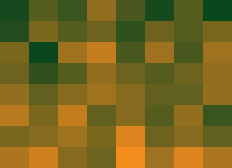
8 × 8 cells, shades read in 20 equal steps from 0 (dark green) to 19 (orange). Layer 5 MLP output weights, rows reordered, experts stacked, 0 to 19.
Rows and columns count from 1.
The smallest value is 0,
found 2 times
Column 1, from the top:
1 2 9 8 11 14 9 13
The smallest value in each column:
1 0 4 7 3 1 5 0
